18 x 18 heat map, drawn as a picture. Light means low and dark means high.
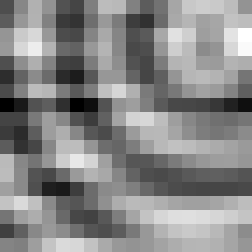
Ninth with the lowest average: top right. Mirror symmetry: none. Rings: centred on the top right. Average level on the scale: 50%.
